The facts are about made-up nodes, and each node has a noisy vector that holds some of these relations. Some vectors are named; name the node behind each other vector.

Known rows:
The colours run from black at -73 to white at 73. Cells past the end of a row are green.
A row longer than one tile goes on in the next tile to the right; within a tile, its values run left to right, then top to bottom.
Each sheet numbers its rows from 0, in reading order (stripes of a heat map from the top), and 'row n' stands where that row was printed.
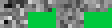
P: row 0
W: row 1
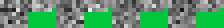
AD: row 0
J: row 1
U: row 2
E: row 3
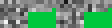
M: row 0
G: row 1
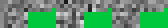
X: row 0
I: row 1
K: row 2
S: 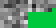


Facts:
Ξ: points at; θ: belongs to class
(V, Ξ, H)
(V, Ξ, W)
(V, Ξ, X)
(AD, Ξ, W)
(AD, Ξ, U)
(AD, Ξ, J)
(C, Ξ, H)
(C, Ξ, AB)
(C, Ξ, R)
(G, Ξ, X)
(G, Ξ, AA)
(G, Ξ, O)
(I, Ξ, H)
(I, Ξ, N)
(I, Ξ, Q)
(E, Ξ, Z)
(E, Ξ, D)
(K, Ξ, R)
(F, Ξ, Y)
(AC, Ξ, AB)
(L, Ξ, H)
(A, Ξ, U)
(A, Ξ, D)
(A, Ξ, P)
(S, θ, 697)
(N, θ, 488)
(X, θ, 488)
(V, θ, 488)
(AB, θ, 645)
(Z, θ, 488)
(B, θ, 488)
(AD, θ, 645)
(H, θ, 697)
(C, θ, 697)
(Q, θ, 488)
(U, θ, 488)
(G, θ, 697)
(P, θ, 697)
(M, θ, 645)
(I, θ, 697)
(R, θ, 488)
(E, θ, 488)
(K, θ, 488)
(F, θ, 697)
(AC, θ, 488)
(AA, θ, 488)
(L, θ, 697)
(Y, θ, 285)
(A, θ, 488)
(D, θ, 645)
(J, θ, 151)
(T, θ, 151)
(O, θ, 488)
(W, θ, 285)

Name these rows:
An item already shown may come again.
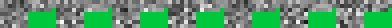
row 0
U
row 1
M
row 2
T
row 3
D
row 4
U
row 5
AB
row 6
H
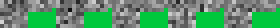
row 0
Z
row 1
A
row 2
R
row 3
L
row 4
R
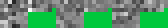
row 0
Y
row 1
B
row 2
V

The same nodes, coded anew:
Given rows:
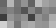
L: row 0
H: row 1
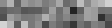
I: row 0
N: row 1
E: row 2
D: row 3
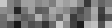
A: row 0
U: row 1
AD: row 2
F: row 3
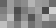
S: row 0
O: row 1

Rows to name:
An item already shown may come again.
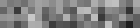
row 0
B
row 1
M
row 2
U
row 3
P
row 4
A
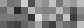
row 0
E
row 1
W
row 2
P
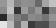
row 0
G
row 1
Z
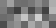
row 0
R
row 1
T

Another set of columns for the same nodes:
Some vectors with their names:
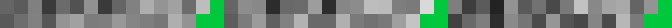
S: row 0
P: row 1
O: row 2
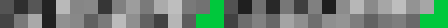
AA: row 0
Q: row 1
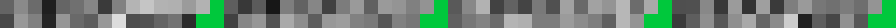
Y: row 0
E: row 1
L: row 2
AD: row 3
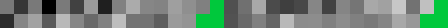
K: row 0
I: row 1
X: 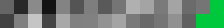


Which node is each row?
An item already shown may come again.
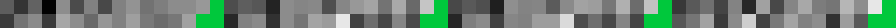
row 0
Z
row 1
W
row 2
W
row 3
J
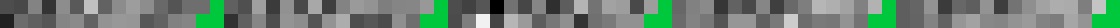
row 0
AB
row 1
M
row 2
U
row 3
F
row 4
S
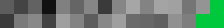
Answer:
B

